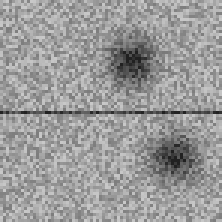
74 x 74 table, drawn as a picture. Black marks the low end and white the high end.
Histogram: skewed, a long tail of low values. Dips: two. Odd lines: row 38. Slope: none.
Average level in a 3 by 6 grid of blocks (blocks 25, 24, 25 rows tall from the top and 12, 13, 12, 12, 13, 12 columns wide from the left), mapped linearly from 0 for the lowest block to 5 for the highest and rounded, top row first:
5 5 4 0 4 5 / 4 4 4 3 3 4 / 5 5 5 5 1 3
